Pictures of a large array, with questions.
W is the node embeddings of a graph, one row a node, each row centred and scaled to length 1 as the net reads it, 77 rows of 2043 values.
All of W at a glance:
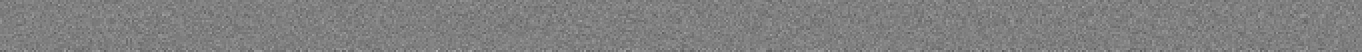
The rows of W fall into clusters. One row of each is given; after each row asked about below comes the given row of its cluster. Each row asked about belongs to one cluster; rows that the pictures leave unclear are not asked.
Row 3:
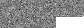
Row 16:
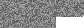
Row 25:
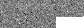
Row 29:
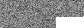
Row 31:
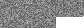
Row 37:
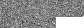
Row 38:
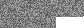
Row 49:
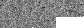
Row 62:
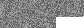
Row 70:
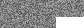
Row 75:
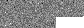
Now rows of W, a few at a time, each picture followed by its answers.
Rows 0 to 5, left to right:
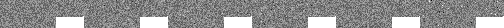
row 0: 75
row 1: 62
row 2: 62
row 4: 31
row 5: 75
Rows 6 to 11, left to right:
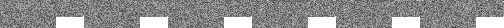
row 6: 25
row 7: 29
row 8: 37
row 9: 70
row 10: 70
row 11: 49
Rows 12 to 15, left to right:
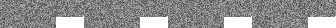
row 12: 16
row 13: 37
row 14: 70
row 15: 62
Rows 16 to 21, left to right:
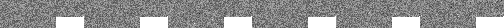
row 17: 38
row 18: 62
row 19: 25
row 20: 38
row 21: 70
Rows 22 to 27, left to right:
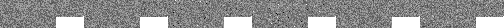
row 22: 25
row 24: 75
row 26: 75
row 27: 31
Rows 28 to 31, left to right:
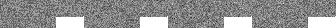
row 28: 38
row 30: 29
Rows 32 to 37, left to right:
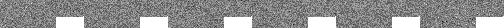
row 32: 31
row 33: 31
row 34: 29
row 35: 38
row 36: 25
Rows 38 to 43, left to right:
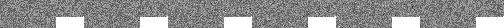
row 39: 16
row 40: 38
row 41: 16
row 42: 70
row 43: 49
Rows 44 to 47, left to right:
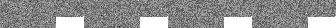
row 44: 16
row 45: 31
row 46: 38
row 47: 62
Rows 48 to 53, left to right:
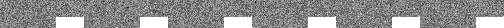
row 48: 29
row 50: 49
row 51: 3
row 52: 25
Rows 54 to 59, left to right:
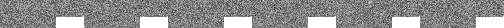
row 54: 25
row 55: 16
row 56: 75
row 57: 75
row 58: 62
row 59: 49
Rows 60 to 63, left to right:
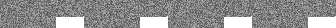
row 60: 38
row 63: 37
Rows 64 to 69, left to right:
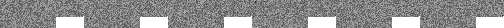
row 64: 49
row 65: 31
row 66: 62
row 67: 3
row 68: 37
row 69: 38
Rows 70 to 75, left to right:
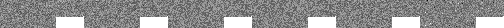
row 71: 3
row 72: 49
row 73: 49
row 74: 3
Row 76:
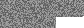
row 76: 75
